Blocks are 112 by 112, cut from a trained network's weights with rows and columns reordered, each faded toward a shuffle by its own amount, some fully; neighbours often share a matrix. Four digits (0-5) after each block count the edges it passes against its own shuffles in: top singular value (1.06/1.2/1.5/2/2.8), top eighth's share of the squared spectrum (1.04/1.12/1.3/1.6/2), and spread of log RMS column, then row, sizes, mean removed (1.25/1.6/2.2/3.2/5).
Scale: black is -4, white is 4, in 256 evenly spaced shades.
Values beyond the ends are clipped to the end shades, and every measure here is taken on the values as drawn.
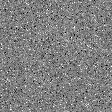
0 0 0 0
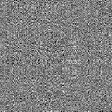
4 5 3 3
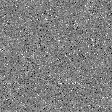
2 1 0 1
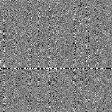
4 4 3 2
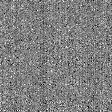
3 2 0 2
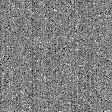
2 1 0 0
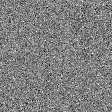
0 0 0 0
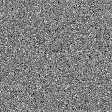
2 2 0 0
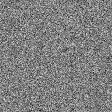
2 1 0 0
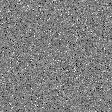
0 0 0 0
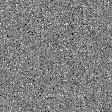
1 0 0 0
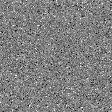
1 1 0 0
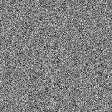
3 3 1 0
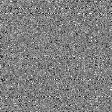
3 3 1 3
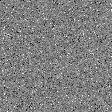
0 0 0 0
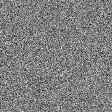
1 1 0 0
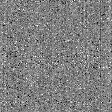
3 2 0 2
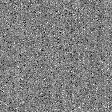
1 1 0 0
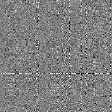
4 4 4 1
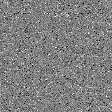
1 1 0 0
